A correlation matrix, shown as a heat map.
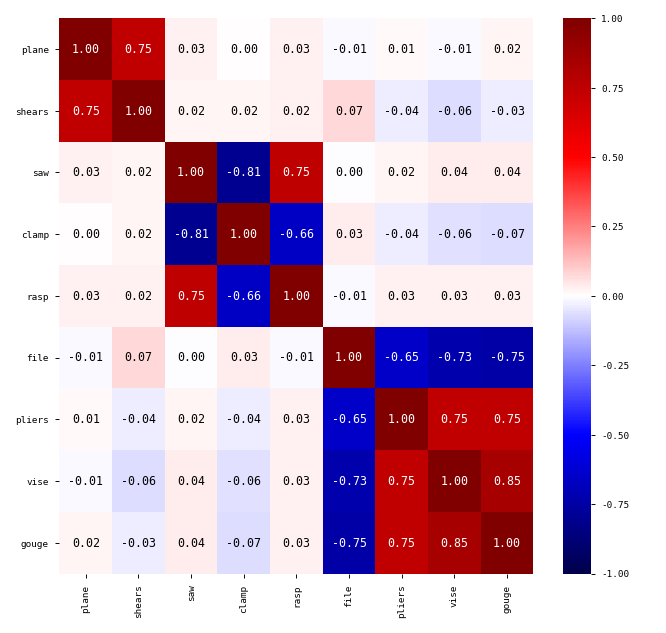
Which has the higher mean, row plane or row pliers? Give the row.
pliers
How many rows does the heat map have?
9
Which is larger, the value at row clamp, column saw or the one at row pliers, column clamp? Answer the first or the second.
the second
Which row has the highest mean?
gouge
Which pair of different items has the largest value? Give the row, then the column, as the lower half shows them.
gouge, vise
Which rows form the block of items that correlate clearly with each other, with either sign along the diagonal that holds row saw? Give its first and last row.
saw to rasp
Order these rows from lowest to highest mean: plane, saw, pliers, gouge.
saw, plane, pliers, gouge
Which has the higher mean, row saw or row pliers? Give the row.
pliers
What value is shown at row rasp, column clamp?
-0.66
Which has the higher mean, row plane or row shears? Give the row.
plane
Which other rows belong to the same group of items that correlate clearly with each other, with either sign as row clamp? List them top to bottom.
saw, rasp
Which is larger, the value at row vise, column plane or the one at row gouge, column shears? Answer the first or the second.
the first
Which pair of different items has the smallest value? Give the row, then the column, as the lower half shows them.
clamp, saw
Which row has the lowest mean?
file
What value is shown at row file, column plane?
-0.01
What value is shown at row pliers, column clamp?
-0.04
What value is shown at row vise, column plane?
-0.01
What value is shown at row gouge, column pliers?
0.75
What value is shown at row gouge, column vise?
0.85
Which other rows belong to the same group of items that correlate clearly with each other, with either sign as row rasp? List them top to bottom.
saw, clamp
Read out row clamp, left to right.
0.00 0.02 -0.81 1.00 -0.66 0.03 -0.04 -0.06 -0.07
